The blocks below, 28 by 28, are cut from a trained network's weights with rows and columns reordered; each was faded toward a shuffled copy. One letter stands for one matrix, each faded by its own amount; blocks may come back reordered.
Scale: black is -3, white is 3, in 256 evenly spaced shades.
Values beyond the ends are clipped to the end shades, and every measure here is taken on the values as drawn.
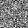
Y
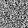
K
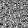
K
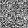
Y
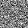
K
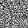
Y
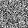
K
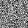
Y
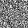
K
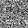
Y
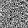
Y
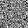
Y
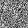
K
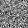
K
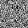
Y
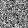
K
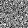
K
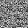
Y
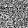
Y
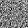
Y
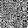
Y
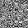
Y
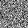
K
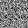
Y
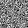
K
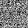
Y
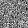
K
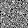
K
